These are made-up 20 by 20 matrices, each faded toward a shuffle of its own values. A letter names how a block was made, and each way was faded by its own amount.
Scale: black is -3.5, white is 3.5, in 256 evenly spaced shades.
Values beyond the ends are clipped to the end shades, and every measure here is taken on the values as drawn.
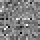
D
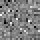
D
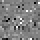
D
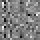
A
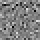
D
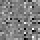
A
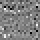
A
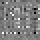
A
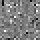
D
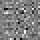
A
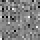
D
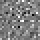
D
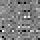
A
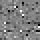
D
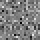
D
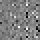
A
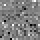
D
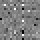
A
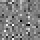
A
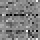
A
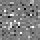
D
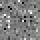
D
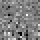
A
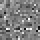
D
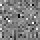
D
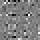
A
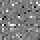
D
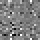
A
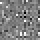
A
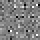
D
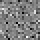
D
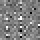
A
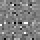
A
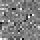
D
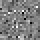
D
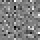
A
